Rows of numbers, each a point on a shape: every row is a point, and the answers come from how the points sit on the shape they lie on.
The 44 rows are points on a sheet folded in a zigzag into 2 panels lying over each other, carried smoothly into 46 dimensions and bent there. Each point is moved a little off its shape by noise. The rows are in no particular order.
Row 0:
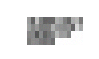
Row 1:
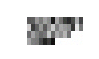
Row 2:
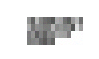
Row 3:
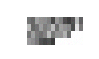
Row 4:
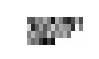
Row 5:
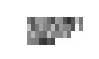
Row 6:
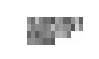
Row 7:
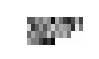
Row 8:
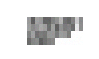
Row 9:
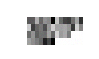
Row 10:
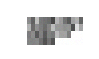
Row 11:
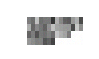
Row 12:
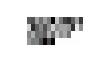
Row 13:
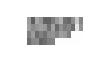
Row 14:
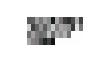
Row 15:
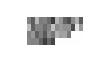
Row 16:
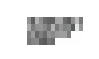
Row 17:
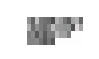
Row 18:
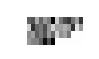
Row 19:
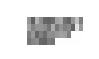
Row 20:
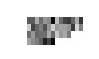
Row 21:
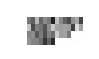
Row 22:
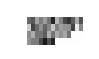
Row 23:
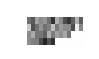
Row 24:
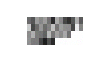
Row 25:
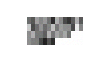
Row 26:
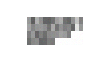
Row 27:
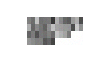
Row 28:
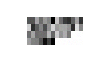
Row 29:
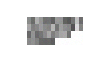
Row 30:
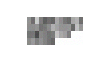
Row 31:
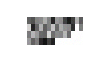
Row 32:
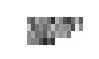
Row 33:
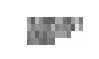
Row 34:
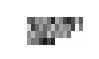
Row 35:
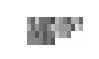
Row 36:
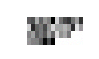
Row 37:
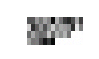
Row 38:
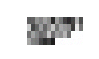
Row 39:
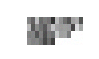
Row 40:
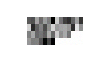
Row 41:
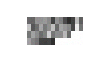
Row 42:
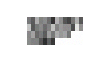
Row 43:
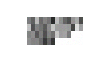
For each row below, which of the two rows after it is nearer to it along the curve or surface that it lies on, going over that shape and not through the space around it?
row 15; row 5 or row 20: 5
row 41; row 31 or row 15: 31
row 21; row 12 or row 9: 12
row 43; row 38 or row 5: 5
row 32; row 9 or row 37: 37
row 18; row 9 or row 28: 28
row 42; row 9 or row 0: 0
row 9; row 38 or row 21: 38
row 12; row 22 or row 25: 22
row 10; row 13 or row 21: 21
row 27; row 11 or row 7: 11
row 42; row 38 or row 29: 38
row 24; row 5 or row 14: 5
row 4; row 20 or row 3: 20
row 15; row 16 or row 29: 16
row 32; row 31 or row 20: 31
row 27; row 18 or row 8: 18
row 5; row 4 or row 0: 4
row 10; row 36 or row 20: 36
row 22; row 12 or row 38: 12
